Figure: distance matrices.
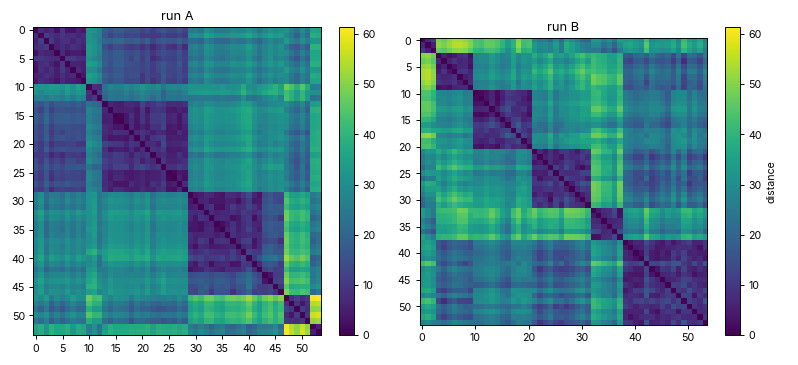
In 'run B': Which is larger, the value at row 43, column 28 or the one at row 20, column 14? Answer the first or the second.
the first
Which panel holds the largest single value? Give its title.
run A
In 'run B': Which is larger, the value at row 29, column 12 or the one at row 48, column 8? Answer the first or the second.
the first
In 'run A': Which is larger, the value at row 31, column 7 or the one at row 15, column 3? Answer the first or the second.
the first
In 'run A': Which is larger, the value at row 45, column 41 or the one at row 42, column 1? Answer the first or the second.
the second
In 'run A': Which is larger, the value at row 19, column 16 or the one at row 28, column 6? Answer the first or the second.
the second
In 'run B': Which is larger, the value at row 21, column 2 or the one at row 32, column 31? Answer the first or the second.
the second
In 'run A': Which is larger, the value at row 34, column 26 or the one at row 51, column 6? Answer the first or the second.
the first
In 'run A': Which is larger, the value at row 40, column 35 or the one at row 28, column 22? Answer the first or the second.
the first
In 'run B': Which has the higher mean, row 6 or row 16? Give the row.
6
